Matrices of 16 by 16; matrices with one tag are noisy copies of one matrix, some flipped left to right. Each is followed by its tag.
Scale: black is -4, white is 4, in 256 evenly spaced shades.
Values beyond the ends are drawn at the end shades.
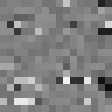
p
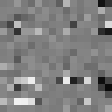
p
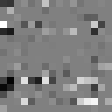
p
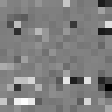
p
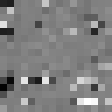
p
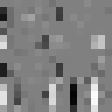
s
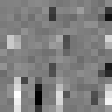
s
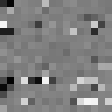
p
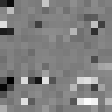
p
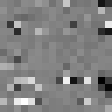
p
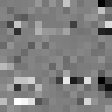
p
